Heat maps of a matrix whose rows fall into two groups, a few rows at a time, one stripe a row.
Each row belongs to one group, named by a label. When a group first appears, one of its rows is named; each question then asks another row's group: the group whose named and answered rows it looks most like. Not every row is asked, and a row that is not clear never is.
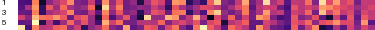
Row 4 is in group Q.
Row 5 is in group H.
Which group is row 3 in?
H
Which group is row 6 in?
Q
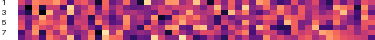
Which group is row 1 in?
Q
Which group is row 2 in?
H
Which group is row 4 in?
Q
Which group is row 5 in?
Q
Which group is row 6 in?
Q
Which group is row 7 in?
H
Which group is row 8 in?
H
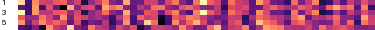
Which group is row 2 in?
H
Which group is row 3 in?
Q
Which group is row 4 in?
Q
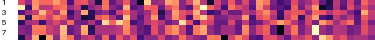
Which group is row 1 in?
Q
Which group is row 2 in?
Q
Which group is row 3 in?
Q
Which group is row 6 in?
Q
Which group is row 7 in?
Q
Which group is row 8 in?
H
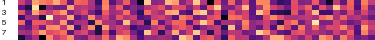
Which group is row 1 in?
Q
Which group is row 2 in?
H
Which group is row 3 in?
Q
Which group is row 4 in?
H
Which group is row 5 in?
Q
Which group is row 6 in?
H
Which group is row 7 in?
Q
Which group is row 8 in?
H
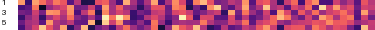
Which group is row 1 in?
Q
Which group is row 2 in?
H
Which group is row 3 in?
H
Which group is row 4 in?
H
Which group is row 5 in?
H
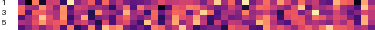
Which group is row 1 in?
H
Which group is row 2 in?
Q
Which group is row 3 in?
Q
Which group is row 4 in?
Q
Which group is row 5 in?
Q
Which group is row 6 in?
H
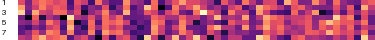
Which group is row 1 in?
Q
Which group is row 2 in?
Q
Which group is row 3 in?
Q
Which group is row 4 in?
H
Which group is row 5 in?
H
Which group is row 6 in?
H
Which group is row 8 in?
Q
